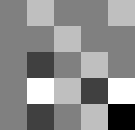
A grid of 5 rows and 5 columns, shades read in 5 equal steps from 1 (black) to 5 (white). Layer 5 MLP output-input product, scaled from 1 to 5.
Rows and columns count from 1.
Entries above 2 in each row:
5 5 4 4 3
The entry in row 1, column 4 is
3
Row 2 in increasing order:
3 3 3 3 4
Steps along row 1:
up down same up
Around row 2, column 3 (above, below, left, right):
3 3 3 3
